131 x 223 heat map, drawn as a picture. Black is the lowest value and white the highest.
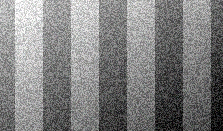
Average level on the scale: 50%. Ninth with the lowest average: bottom right. Ninth with the highest average: top left. Mirror symmetry: none. Slope: up to the top left. Stripes: upright, repeating 4 times.
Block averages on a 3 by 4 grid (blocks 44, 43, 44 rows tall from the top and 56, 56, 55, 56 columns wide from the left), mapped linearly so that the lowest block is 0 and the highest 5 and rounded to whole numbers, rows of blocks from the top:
5432 | 4321 | 3210
